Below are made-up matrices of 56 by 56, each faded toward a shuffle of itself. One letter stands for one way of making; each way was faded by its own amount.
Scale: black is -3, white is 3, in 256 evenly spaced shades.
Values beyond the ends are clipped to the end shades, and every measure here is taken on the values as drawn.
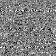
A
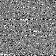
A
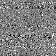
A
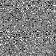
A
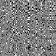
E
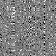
E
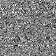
A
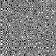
E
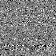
A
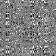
E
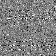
A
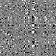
E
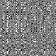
E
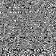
A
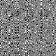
E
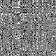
E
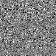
A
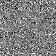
A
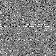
A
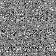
A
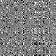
E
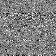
A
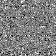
A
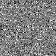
A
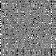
E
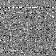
A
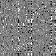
E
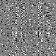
E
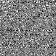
A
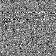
A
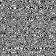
A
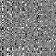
E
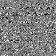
A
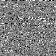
A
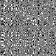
E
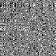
E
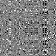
E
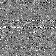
A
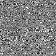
A
